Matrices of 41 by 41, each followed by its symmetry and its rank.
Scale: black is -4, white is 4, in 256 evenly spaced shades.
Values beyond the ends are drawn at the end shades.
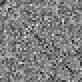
symmetric, full rank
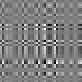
neither, rank one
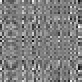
neither, rank three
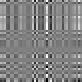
neither, rank one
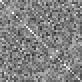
symmetric, full rank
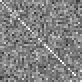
symmetric, full rank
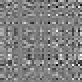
neither, rank three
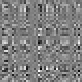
neither, rank three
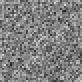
symmetric, full rank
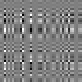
neither, rank one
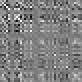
symmetric, rank three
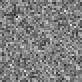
symmetric, full rank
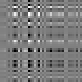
neither, rank one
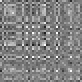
symmetric, rank three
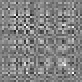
symmetric, rank three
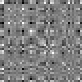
symmetric, rank three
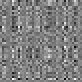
neither, rank three
